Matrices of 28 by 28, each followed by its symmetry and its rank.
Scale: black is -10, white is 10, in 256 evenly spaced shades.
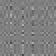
neither, rank two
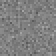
antisymmetric, full rank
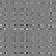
neither, rank two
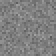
neither, full rank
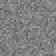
antisymmetric, full rank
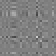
symmetric, rank two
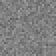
antisymmetric, full rank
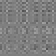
neither, rank two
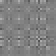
symmetric, rank two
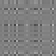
neither, rank one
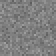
neither, full rank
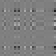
neither, rank one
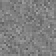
antisymmetric, full rank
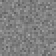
antisymmetric, full rank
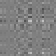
neither, rank two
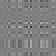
neither, rank one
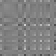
symmetric, rank two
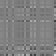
neither, rank one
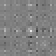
symmetric, rank two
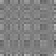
symmetric, rank two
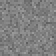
neither, full rank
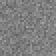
neither, full rank
